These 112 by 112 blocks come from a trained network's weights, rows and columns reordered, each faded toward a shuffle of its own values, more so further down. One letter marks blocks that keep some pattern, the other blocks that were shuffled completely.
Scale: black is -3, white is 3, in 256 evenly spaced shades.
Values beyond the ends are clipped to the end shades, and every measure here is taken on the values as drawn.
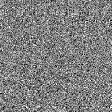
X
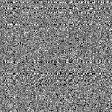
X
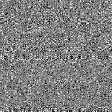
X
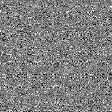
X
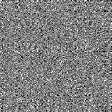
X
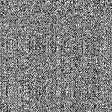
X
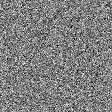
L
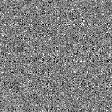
X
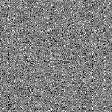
X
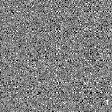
X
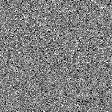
X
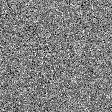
L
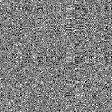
X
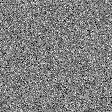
L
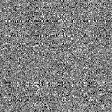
X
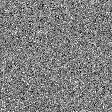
L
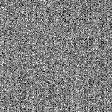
X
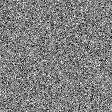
L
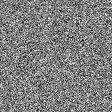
L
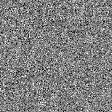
X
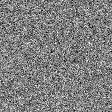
L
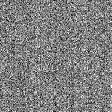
X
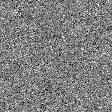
L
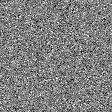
L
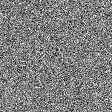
L
